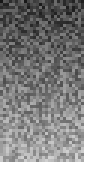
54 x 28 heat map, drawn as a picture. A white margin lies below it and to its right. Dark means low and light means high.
The field climbs toward the bottom. The grain is fine, like static. No row or column stands out.
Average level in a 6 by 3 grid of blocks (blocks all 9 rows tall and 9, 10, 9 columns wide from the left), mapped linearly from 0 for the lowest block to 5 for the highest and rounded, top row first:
0 0 0 / 1 1 1 / 2 2 2 / 3 3 3 / 4 4 4 / 5 5 5
